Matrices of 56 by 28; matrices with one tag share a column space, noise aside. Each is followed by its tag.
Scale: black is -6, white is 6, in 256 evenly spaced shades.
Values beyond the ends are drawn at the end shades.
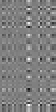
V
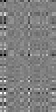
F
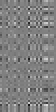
V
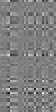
F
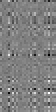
F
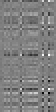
F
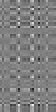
V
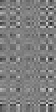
V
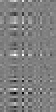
F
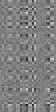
V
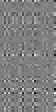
F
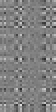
V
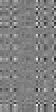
V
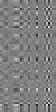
V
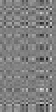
V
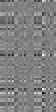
F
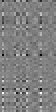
F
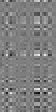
F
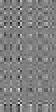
V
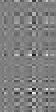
F
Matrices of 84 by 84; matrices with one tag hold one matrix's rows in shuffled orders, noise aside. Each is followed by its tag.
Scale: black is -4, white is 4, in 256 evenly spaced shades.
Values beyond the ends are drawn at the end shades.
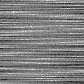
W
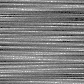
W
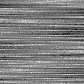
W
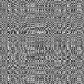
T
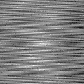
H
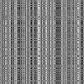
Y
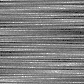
W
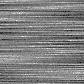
W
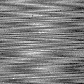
H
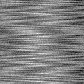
H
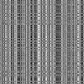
Y
